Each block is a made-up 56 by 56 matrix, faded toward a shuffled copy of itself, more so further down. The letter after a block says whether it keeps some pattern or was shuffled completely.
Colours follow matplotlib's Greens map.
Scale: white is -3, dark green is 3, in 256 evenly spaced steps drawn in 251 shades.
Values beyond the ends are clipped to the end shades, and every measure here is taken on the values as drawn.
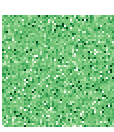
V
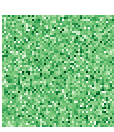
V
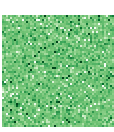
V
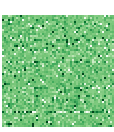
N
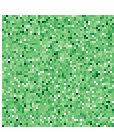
V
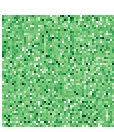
N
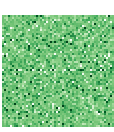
N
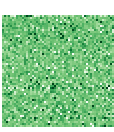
N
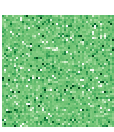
V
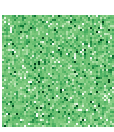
V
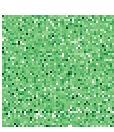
N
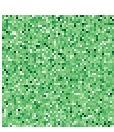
V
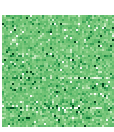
N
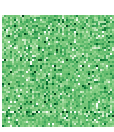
N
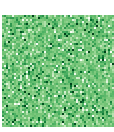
V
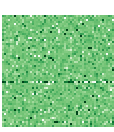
N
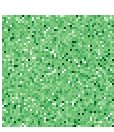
V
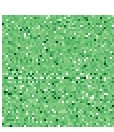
N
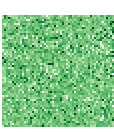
N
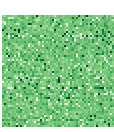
N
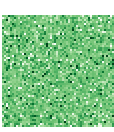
N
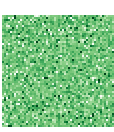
V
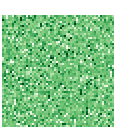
V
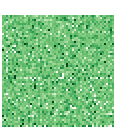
N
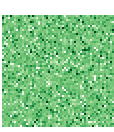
V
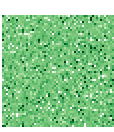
V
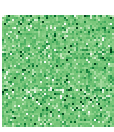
N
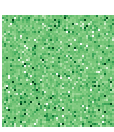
V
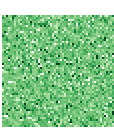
V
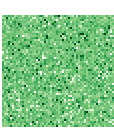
V
